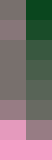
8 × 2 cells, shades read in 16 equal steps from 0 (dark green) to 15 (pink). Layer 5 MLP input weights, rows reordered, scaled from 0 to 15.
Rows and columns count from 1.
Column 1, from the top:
7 8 7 7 7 9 14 15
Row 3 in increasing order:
3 7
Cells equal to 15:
2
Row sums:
7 9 10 11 12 15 23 30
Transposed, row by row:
7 8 7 7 7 9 14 15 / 0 1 3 4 5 6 9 15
